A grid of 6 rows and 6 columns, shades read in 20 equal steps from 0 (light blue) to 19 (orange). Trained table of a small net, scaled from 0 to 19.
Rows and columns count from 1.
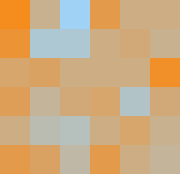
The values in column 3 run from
0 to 11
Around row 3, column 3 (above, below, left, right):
3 11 13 10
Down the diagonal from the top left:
19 3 10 12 12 8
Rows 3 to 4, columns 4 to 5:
10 10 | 12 4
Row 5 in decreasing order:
12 10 10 9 6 5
